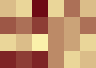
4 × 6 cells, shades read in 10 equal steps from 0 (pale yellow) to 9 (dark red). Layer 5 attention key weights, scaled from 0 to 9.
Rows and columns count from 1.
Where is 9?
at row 1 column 3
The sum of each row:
20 30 11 30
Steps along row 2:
down up down down up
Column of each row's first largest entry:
3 3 4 1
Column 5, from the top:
5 3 3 1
